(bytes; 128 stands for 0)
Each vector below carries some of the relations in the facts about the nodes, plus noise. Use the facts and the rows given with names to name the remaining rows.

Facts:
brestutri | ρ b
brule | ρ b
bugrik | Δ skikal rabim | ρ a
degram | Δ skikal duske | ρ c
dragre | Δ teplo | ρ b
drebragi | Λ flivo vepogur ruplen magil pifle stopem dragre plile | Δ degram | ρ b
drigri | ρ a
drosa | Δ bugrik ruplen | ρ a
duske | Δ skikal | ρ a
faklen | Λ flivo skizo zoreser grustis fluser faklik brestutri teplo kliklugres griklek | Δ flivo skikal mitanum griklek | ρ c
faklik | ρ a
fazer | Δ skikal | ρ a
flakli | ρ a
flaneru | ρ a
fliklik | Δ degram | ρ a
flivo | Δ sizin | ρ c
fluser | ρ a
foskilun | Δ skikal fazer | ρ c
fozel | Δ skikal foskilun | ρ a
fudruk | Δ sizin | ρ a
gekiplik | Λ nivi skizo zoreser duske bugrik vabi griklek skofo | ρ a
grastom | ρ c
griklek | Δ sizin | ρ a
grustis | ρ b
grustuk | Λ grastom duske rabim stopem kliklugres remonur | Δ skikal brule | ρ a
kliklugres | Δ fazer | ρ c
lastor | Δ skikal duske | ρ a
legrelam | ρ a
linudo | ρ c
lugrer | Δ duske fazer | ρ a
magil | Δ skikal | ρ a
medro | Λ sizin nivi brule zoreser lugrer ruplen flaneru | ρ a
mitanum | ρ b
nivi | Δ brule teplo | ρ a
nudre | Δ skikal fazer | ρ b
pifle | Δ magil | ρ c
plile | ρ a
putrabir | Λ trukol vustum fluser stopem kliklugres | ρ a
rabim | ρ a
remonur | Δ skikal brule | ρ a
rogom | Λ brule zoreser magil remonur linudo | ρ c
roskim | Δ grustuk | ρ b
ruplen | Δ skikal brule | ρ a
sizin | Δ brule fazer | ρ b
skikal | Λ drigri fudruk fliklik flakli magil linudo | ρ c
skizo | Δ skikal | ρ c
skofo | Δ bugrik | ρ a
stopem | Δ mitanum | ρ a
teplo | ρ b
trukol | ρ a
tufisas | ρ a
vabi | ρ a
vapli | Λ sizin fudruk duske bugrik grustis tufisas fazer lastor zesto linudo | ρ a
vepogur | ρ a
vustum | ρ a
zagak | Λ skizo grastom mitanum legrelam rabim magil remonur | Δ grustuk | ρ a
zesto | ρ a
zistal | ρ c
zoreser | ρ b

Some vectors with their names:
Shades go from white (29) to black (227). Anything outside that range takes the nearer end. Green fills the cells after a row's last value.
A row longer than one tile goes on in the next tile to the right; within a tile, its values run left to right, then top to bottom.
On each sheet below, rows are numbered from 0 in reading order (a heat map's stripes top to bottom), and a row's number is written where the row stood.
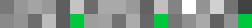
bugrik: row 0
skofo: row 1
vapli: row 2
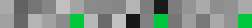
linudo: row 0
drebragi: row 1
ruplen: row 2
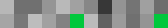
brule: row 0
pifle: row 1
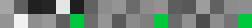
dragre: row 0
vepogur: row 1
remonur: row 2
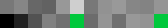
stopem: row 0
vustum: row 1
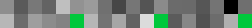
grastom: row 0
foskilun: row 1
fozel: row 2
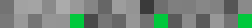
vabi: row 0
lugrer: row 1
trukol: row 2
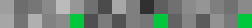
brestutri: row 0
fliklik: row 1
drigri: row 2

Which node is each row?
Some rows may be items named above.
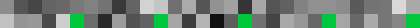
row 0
roskim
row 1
mitanum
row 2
faklen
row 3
flivo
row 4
sizin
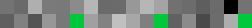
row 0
duske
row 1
brule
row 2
fozel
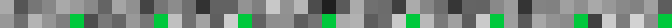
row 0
grustis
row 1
lugrer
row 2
zistal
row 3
zagak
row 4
drosa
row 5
zistal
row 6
kliklugres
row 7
nivi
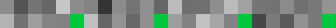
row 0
grastom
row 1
pifle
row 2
brule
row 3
fudruk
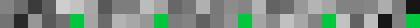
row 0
mitanum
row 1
linudo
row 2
lastor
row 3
brule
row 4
drebragi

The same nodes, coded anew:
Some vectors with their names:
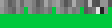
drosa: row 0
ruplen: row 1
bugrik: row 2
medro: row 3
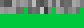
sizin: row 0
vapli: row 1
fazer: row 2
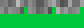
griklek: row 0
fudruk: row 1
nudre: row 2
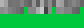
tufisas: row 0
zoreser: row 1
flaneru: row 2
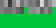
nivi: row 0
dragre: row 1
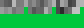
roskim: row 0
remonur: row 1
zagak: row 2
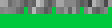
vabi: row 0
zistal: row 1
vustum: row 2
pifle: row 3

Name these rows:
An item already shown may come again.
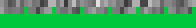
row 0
lugrer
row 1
magil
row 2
nivi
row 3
teplo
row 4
magil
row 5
flivo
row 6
fudruk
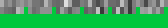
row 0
rabim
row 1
duske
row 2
grastom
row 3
vapli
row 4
linudo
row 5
mitanum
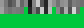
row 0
lugrer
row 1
rogom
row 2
stopem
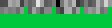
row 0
skizo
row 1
grastom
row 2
faklen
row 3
brule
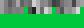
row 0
skofo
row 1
putrabir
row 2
drebragi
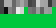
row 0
grustuk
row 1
kliklugres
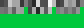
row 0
kliklugres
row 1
skikal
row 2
skizo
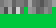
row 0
stopem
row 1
fliklik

